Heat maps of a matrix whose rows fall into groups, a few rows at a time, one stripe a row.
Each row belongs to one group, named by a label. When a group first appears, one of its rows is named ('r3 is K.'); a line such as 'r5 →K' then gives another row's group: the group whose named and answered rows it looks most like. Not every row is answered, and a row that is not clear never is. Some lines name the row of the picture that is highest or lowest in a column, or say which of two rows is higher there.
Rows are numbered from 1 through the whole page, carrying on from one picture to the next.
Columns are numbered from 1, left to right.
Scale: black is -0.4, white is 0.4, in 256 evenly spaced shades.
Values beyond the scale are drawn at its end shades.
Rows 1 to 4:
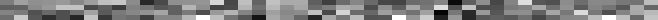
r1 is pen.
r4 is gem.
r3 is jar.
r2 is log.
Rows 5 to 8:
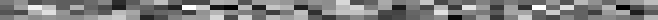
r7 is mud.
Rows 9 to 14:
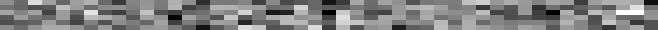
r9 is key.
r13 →mud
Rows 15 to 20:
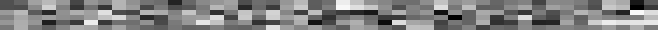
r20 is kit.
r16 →mud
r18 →pen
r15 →mud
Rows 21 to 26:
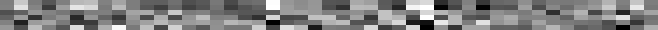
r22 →kit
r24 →gem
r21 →kit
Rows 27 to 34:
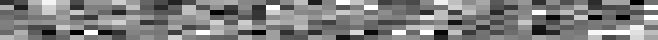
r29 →log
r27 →mud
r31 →pen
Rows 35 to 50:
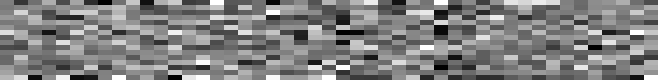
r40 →jar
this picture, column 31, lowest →50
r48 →jar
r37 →kit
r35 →mud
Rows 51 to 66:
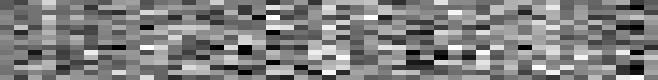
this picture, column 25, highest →62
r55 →log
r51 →mud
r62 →jar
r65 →gem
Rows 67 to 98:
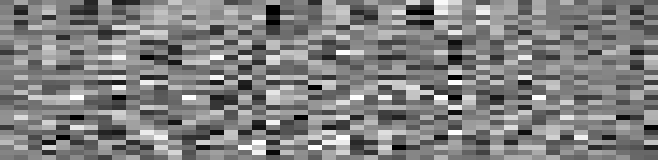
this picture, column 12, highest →94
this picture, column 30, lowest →69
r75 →pen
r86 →log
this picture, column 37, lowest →95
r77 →mud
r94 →jar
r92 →key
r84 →gem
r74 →jar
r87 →log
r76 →key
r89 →pen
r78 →pen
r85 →kit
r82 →pen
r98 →mud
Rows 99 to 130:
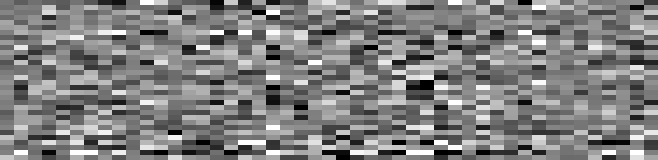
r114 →kit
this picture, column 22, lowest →120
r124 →kit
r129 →kit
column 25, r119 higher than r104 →Yes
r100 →log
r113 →gem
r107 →log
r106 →log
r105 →pen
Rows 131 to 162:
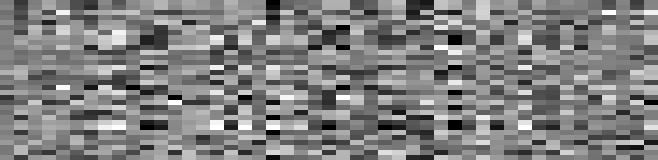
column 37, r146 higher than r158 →Yes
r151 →key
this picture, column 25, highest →150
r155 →pen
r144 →pen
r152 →pen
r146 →jar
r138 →pen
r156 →pen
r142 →log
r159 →key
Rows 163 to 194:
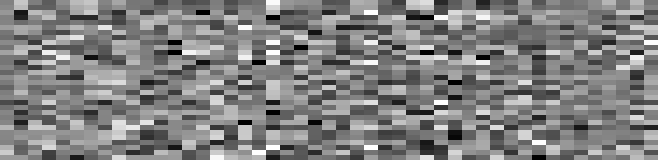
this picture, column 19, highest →193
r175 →key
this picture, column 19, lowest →175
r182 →pen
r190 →pen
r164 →kit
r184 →jar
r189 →pen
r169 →gem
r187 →gem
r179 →pen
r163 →kit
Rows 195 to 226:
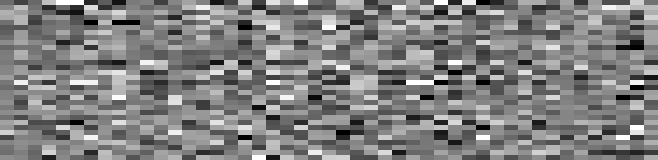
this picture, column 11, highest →207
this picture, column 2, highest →211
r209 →pen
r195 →log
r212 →mud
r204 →gem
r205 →kit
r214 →gem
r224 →key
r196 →gem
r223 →pen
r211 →kit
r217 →pen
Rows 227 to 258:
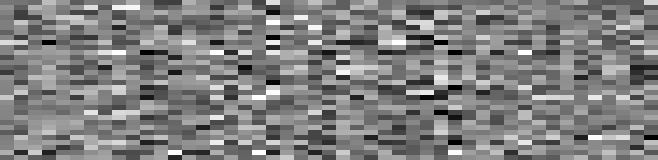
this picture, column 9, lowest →232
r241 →mud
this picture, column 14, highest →235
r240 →mud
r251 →log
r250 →pen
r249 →jar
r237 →pen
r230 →log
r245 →kit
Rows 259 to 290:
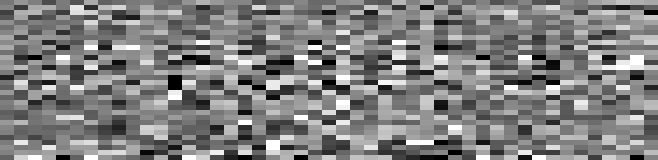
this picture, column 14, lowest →270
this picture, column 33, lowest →289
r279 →jar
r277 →mud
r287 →kit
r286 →mud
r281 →gem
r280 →jar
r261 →key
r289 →pen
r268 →jar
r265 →jar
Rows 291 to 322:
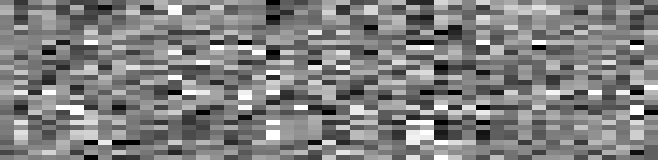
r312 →log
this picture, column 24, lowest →313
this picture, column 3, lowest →309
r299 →log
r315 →kit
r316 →jar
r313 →key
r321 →mud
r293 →mud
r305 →kit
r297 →jar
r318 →kit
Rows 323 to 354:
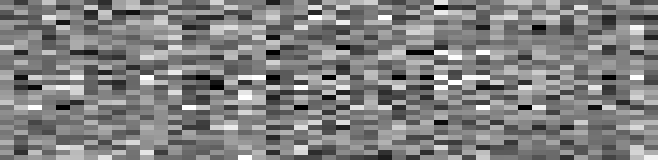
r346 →mud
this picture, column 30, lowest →333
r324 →jar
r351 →jar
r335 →kit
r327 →jar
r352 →log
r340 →log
